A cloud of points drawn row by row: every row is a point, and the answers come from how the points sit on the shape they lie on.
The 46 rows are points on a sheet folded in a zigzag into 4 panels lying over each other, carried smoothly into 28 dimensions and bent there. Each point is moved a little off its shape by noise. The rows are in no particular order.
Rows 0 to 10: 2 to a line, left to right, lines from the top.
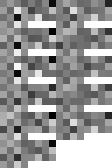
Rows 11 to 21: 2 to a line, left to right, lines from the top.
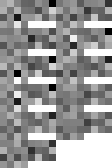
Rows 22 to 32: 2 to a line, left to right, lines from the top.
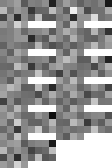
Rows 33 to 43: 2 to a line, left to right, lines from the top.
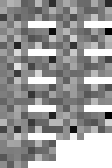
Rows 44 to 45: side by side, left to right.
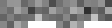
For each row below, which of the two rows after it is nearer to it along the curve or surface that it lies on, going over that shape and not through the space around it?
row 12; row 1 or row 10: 10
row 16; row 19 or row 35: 35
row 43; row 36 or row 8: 36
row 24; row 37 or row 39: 39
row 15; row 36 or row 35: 35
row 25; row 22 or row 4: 4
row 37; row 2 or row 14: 14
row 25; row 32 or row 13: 13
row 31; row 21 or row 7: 7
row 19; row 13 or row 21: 13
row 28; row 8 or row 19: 8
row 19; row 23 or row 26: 23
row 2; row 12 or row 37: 12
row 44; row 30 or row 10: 30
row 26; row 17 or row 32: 17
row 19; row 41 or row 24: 24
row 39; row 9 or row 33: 9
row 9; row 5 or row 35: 5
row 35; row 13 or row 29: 13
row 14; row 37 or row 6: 37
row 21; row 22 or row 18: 22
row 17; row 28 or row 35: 35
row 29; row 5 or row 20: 5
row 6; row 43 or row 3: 43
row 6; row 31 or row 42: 42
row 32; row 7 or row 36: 7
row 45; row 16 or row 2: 2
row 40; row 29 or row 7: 29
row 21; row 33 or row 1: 33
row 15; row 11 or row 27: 11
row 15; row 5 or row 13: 13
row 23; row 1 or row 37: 37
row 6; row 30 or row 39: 39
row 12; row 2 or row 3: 2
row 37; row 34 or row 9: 9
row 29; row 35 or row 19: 19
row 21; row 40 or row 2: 2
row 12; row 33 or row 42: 42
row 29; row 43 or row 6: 43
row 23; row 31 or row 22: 31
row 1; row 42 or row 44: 44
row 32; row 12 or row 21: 21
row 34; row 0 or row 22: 0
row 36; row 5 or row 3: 5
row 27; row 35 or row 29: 35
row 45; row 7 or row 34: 34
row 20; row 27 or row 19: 19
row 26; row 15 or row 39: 39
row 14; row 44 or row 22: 44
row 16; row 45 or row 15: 15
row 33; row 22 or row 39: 22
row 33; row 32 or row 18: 32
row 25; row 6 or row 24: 24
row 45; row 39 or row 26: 39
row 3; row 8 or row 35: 8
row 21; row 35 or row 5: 35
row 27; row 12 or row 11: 11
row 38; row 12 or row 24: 24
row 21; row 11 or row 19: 11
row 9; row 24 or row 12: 24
